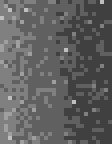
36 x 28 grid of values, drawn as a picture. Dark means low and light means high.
Values rise toward the left. On average the colour sits 40% of the way up the scale. No regular stripes run through it. The texture is fine-grained noise.
